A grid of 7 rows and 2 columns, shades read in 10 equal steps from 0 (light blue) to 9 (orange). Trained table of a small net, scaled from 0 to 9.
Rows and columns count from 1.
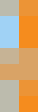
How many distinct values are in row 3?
2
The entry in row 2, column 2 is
9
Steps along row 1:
up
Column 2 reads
8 9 9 6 6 8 9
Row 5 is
6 6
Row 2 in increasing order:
0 9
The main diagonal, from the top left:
3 9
